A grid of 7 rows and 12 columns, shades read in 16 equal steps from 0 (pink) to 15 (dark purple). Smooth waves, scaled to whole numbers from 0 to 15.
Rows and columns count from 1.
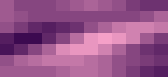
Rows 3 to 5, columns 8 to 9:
6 4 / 0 1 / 3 6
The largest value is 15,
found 2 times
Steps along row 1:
up same same down down down up up up up same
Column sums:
64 67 66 60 50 42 35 37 44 53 62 67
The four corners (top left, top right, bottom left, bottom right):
7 11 7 13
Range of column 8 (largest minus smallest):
9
